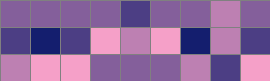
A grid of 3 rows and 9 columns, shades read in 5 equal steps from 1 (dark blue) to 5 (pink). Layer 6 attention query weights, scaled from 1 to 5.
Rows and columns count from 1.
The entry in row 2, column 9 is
2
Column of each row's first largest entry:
8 4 2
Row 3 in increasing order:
2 3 3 3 4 4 5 5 5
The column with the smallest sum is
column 7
